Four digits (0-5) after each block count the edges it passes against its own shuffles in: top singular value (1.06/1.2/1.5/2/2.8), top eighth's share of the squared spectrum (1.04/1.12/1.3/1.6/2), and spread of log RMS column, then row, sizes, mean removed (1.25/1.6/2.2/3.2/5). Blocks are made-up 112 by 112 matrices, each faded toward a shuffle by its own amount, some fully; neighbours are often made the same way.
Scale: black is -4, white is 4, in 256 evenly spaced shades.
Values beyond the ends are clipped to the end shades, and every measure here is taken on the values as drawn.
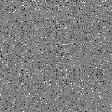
4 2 1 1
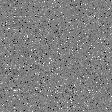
3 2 0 0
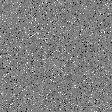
3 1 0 0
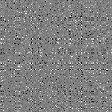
5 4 3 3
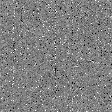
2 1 1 0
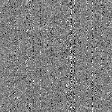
2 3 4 0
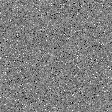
0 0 0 0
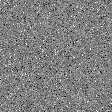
0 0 0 0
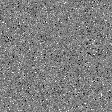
0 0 0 0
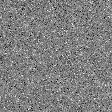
0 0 0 0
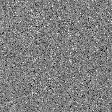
0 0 1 0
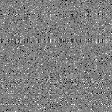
4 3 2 2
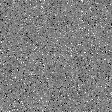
2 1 0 0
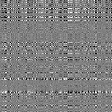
5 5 3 5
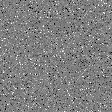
2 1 0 0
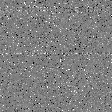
3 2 0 1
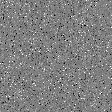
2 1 0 0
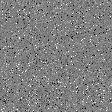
2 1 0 0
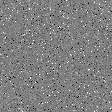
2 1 0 0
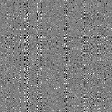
5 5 4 3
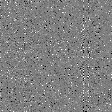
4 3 2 1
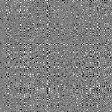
5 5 4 3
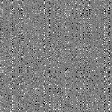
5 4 3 3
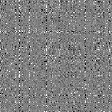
4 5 3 3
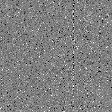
3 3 2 1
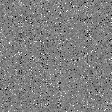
3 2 2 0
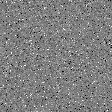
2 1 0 0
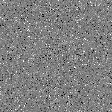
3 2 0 0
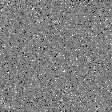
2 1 0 0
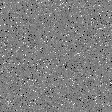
0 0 0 0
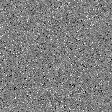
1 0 0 0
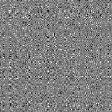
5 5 3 3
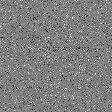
2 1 0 0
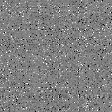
3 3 1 2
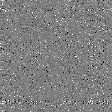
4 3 1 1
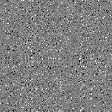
4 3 2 2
